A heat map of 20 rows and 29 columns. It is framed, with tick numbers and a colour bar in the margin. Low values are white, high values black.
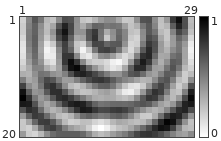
The field is mottled with small blotches. Rings spread out from the top middle. Overall the values sit about 50% of the way up the scale. There is no overall slope.
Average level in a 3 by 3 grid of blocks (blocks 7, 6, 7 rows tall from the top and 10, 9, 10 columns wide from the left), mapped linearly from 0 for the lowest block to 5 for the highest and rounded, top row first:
1 0 2 / 3 0 2 / 4 1 5
